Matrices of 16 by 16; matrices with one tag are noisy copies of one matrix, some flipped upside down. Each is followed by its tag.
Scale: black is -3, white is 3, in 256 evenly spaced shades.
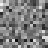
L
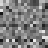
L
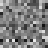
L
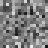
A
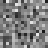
A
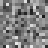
A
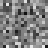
A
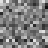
L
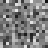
A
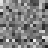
L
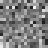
L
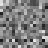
L
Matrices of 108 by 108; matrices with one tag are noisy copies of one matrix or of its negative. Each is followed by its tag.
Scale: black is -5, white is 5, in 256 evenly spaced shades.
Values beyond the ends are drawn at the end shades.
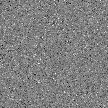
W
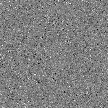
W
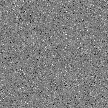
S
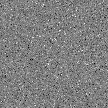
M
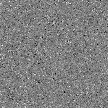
W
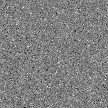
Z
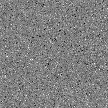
M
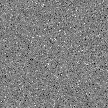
M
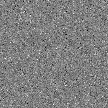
S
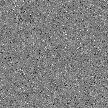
S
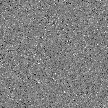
W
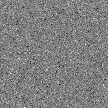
Z
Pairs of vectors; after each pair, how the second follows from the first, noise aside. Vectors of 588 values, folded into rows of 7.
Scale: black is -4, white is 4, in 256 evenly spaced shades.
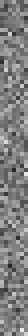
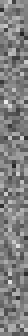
wrapped around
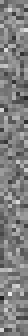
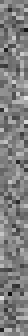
negated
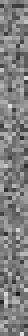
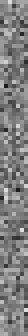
wrapped around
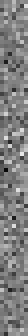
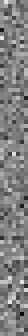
wrapped around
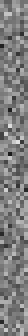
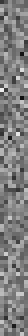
wrapped around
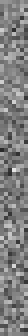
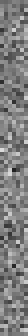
negated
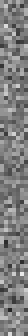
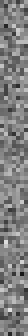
negated
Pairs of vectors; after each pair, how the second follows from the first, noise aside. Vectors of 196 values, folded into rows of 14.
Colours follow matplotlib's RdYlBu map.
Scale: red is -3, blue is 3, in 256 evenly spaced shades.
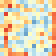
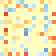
partly zeroed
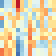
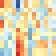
negated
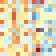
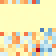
partly zeroed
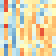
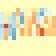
partly zeroed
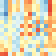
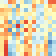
reversed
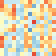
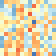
negated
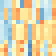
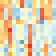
negated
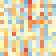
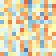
negated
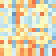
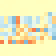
partly zeroed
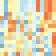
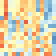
negated
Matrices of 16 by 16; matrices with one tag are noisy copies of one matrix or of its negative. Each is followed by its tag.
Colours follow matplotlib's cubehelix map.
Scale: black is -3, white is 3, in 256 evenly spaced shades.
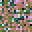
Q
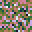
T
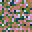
Q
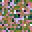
Q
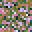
T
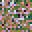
Q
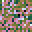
Q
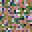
Q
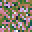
T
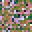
Q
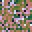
Q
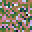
T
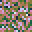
T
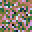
T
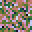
T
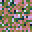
Q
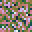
T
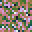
T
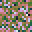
T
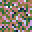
T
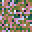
Q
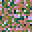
Q
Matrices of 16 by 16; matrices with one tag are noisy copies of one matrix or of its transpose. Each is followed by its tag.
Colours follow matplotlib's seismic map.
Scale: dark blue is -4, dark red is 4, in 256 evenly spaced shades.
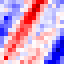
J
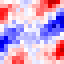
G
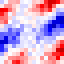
G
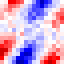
G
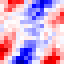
G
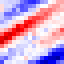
J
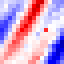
J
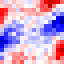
G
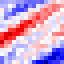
J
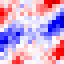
G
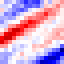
J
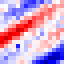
J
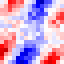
G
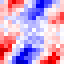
G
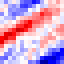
J
